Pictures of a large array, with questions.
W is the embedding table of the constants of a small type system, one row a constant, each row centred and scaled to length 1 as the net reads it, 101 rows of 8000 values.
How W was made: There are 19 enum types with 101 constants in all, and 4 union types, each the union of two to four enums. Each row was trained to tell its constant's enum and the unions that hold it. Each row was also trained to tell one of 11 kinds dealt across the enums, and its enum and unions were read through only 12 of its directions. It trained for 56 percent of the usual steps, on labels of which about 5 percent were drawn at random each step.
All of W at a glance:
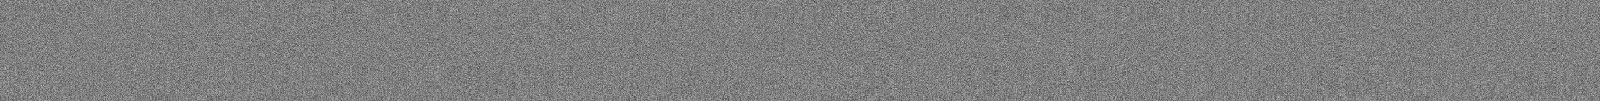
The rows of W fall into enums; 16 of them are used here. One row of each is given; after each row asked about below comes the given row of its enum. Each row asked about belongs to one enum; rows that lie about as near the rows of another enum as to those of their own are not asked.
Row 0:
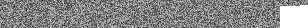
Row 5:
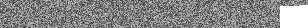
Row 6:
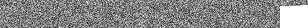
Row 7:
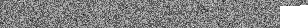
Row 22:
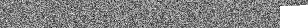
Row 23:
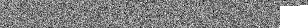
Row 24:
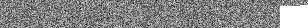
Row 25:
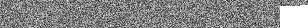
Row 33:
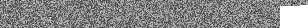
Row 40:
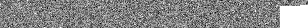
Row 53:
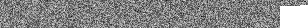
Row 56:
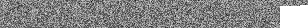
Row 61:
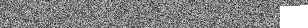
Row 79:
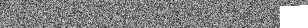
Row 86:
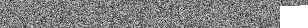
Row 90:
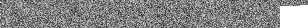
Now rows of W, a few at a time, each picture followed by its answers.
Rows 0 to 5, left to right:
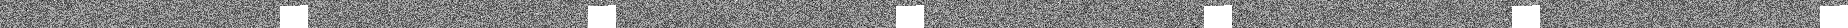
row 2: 56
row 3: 25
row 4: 53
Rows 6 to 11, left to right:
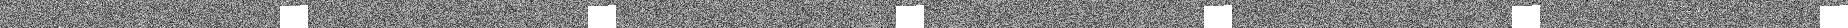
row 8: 53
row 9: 5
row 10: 7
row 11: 79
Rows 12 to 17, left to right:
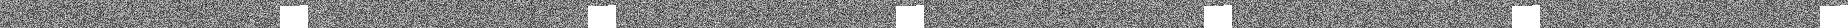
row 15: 61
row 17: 53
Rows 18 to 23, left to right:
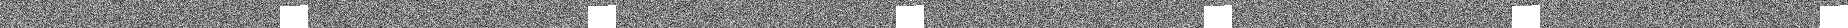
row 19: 7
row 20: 24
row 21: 53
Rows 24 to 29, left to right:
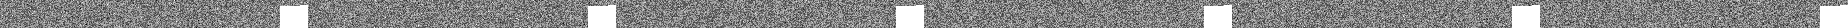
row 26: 0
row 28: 33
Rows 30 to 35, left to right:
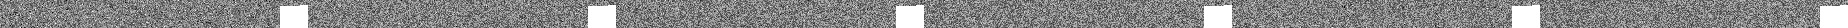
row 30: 90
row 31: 56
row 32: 61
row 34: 25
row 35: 7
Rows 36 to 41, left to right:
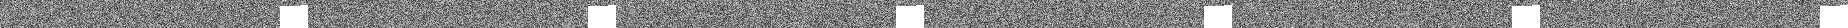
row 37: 7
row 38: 23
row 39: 56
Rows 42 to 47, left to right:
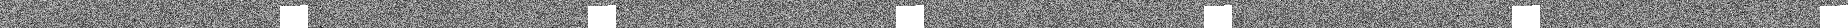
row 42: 25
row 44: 33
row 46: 56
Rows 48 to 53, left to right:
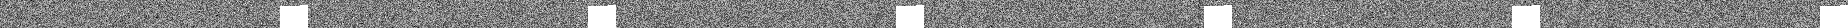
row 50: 61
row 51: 86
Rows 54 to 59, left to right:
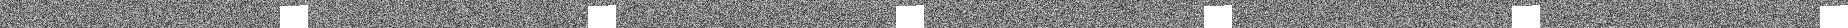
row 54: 33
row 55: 86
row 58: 24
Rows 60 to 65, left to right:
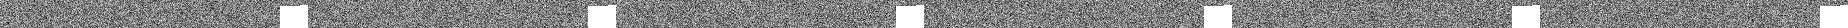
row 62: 23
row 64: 86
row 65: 24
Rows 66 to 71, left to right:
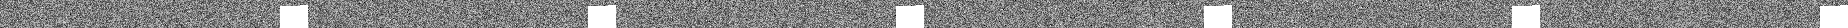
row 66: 33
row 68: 6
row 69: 5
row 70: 24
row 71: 6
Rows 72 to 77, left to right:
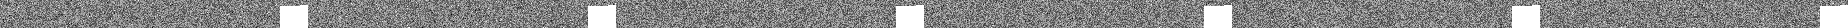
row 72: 0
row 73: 25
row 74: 0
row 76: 7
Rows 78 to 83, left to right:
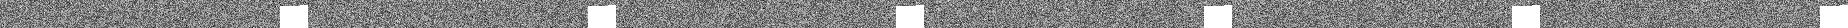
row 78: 0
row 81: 6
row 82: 86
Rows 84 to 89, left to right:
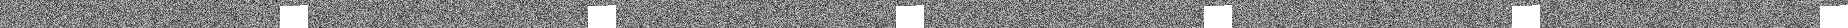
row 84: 22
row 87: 86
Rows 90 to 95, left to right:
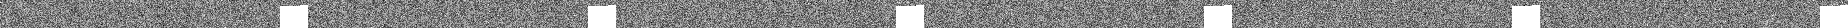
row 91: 0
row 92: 25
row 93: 6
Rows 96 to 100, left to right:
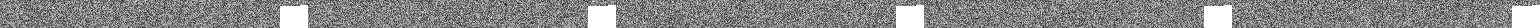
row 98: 61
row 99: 61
